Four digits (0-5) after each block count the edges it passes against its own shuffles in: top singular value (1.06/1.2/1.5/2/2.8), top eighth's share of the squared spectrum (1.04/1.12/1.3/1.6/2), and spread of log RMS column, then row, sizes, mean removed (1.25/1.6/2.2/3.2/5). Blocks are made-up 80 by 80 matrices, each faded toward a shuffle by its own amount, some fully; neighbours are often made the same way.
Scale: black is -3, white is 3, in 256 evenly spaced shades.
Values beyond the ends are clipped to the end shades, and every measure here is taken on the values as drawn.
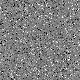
0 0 0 0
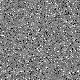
2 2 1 0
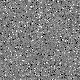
0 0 0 0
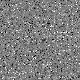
2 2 0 1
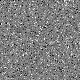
0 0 0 0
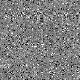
3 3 1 2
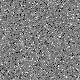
0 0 0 0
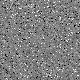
1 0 0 0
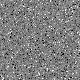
1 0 0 0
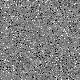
2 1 0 0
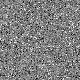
3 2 0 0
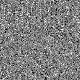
3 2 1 1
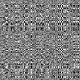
5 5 4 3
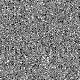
3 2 0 0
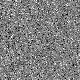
1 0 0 0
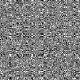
4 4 2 2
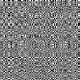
5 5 4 4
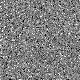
1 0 0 0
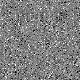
3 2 1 0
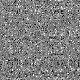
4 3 2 1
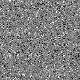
3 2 1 1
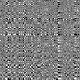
5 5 3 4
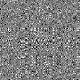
4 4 2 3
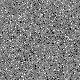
1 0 0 0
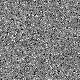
0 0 0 0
